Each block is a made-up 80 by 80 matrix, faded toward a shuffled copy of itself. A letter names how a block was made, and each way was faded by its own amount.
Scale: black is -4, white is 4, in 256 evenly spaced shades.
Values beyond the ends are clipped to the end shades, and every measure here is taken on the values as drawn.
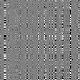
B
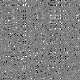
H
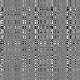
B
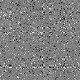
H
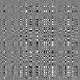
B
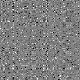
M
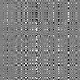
B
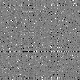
H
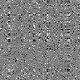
M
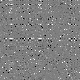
H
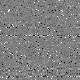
H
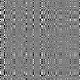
B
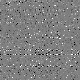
H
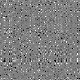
M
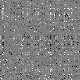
H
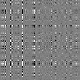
B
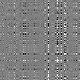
B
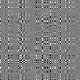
B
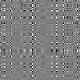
B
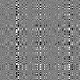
B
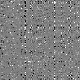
M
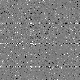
H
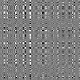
B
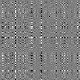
B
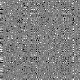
M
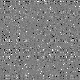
H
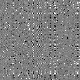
M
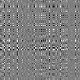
B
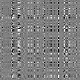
B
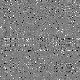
H
